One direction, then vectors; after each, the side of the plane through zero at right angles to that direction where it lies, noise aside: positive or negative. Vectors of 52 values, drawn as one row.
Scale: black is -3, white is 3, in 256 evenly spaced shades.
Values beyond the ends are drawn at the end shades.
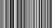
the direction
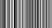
negative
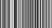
negative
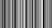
negative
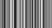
negative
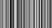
positive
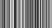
negative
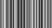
positive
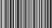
positive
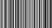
positive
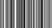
positive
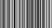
negative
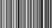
positive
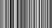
positive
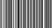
positive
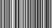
negative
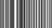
positive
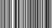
negative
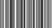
positive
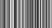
negative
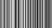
negative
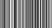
negative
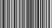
negative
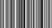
positive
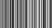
positive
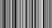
negative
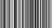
negative
